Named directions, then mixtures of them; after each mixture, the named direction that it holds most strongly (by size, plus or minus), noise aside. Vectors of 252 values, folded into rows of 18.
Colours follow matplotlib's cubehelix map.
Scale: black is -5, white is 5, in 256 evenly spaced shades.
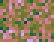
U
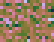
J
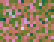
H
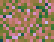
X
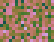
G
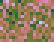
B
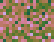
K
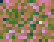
B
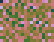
B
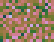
X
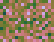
K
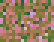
G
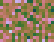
J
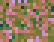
G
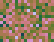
X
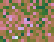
K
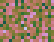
G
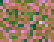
B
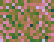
X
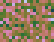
J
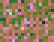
H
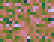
J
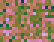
G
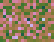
K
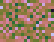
J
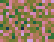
H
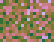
K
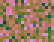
G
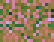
J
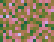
X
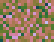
X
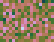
H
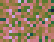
H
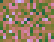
U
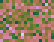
U
